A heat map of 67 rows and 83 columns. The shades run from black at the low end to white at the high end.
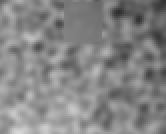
No regular stripes run through it. Values rise toward the bottom left. In the top middle lies a patch that is calmer than the rest. The field is mottled with small blotches.
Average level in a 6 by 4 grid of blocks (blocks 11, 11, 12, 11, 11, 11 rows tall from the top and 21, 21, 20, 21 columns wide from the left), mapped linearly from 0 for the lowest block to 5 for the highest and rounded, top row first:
3210 / 4221 / 3322 / 4332 / 4432 / 5533
